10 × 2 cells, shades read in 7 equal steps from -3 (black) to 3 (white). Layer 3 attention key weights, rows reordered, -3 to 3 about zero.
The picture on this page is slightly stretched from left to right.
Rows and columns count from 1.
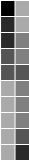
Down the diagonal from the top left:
-3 1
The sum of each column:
-4 -2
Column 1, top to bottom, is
-3 -2 -2 -1 -1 1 1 1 1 1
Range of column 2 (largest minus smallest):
3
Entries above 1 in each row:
0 0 0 0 0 0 0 0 0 0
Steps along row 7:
down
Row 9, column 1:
1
